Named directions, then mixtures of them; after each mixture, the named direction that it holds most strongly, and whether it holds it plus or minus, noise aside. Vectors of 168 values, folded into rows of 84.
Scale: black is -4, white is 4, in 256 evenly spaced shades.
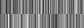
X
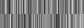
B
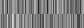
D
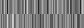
D, plus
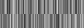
B, plus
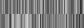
X, plus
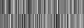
B, plus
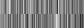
B, minus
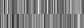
D, minus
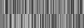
X, plus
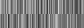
X, minus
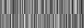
B, minus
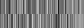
B, plus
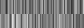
X, plus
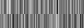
B, minus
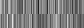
D, plus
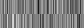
D, plus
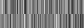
B, minus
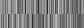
D, plus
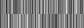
X, plus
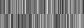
B, plus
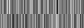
D, minus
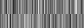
X, plus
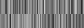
B, minus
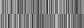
D, plus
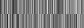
D, minus
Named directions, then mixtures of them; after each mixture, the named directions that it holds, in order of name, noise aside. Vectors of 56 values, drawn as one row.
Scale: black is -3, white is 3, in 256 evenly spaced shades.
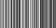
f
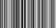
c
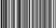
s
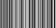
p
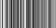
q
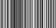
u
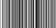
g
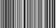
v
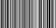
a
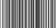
g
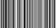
s, v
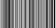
g, p, v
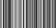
c, u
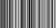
f, p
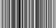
g, s, u
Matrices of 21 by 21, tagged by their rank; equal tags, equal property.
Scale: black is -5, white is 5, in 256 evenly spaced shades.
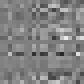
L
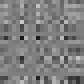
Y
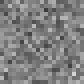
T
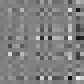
Y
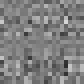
L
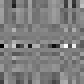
Y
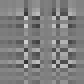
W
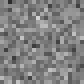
T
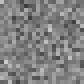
T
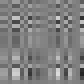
W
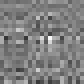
L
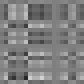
W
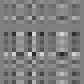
W
